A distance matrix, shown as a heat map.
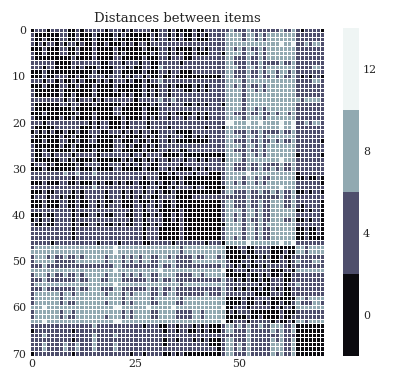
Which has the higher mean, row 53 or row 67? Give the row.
53
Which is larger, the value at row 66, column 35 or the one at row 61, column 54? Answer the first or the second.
the first
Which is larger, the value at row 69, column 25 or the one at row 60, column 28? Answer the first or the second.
the second
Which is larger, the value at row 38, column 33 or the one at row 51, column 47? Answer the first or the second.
the second
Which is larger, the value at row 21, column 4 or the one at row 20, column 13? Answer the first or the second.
the second
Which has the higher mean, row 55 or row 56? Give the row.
55
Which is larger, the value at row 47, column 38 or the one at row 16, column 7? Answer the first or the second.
the first
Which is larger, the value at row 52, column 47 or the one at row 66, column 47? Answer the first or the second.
the second
